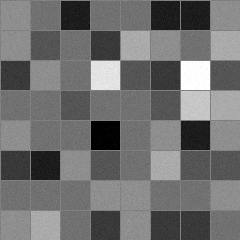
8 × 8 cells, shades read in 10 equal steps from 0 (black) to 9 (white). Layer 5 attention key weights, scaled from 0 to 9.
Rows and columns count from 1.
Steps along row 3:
up down up down down up down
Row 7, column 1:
4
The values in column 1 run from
2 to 5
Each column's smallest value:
2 1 1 0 3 1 1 3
